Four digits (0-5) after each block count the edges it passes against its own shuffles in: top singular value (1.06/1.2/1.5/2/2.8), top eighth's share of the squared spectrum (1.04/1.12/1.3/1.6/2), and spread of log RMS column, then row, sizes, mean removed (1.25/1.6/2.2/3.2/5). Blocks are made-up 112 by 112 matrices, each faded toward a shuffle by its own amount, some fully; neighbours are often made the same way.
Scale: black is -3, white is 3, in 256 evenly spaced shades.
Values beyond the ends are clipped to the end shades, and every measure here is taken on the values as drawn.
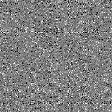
4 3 2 2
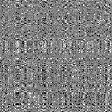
5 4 3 3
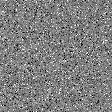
2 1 0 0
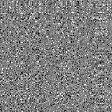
4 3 2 2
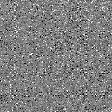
4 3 2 2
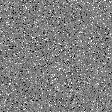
0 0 0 0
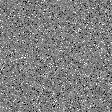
2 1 0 0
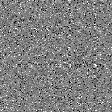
4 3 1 1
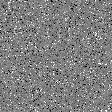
0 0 0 0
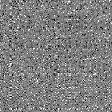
4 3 2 2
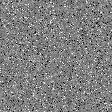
0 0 0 0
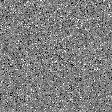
0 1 0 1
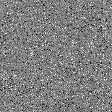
0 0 0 0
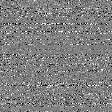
2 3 0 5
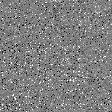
3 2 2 1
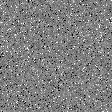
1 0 0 0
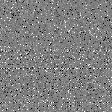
4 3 1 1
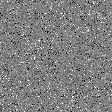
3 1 0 0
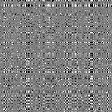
5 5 4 4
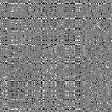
5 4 3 3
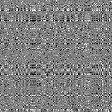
5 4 3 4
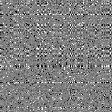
5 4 3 3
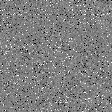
3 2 0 1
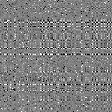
5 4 3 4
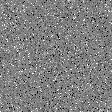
0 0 0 0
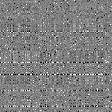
5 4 2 3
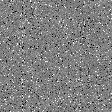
2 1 1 0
